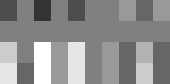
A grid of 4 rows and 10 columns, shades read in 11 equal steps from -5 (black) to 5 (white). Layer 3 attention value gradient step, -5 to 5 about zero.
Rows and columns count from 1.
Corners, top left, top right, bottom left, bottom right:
-2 1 4 -1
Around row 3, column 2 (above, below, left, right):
0 -1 3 5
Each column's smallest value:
-2 -1 -3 0 -2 0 0 -1 -1 -1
